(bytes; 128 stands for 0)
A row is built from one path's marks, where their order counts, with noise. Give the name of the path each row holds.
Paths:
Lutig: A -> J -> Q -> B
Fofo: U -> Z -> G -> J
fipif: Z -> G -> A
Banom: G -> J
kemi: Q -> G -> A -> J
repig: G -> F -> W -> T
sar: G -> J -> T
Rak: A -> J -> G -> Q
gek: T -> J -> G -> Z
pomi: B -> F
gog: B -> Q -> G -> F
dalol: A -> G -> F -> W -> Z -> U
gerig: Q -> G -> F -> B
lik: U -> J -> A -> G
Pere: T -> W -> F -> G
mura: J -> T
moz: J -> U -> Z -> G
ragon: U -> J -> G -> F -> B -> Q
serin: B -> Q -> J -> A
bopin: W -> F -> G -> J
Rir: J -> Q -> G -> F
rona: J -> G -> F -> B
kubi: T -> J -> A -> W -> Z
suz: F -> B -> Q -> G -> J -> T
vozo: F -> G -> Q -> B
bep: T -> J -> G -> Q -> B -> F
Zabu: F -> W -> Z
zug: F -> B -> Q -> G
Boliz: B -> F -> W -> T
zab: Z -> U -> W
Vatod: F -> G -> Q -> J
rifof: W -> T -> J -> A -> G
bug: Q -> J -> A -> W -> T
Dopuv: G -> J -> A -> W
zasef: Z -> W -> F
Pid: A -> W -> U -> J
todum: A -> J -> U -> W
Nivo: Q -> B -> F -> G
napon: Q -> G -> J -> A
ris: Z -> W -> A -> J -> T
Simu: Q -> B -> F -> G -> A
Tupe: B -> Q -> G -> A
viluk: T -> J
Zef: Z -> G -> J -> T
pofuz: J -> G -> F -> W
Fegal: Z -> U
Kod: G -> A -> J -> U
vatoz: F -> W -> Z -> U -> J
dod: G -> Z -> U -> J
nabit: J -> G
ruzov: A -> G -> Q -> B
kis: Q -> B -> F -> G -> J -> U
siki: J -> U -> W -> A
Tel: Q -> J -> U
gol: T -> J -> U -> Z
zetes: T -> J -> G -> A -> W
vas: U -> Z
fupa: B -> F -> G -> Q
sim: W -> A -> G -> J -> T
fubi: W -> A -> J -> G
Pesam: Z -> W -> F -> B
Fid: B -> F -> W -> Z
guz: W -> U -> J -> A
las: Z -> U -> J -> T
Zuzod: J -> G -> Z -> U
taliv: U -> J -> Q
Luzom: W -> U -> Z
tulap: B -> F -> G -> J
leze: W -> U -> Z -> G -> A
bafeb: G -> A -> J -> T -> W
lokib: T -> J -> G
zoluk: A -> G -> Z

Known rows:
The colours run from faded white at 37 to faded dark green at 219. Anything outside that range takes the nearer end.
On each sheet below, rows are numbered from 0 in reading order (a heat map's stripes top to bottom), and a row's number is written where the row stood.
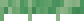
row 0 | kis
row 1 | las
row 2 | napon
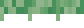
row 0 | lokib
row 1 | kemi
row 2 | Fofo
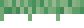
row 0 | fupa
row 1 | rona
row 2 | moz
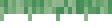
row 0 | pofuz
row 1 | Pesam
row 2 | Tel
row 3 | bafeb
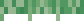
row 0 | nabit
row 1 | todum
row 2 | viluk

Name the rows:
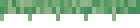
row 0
zoluk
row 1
dalol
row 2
bep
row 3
Zuzod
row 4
sar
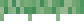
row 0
Pere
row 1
gek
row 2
siki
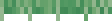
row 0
Boliz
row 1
bug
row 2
mura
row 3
gog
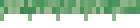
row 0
Banom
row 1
Luzom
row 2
kubi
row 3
Pid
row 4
serin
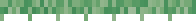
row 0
dod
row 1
zug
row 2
leze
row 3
tulap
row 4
zab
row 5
Dopuv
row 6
vatoz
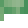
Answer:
Vatod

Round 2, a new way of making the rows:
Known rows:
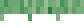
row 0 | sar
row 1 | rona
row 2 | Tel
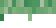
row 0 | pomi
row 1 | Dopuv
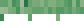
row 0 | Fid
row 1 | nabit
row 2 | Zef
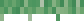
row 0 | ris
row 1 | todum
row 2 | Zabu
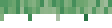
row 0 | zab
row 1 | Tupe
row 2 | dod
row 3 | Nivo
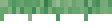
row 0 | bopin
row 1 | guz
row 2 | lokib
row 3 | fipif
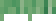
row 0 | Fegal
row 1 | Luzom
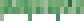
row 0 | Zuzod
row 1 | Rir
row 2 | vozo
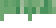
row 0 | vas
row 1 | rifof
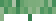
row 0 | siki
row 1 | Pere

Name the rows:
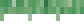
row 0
bafeb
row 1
Pid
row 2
moz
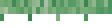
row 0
Boliz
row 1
gog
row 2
Banom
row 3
zasef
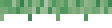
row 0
bug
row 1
gerig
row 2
napon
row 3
tulap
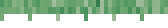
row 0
zoluk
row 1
mura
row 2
Fofo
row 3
suz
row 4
las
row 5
kis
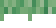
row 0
fubi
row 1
gol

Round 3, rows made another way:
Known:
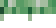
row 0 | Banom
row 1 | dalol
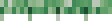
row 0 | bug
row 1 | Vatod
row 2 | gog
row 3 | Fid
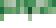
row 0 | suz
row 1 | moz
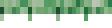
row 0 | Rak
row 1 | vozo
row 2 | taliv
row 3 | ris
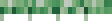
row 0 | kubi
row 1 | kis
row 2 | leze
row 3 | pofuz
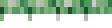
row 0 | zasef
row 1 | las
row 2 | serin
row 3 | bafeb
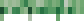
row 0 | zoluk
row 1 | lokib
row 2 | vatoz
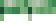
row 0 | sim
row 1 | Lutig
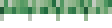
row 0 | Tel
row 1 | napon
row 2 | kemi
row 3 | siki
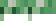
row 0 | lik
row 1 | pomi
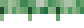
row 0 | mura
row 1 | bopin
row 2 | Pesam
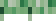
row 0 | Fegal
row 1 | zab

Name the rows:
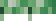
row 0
Luzom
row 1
Rir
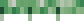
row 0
tulap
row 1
fupa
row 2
ruzov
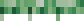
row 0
gek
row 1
Tupe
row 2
Zef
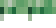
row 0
zetes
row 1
viluk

